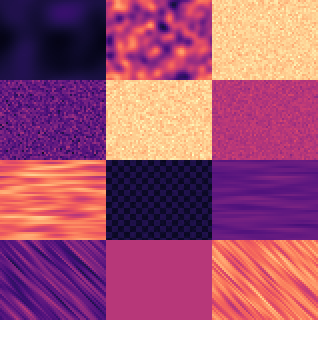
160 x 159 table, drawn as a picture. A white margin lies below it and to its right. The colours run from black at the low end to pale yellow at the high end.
It is made of 4 by 3 panels. Panel 1,1: very low, smooth, faint in contrast. Panel 1,2: middling, blotchy, strong in contrast. Panel 1,3: very high, fine-grained, faint in contrast. Panel 2,1: low, fine-grained. Panel 2,2: very high, fine-grained, faint in contrast. Panel 2,3: middling, fine-grained, faint in contrast. Panel 3,1: high, streaked across. Panel 3,2: very low, checkered, faint in contrast. Panel 3,3: low, streaked across, faint in contrast. Panel 4,1: low, slanting down to the right. Panel 4,2: middling, flat. Panel 4,3: high, slanting down to the right.
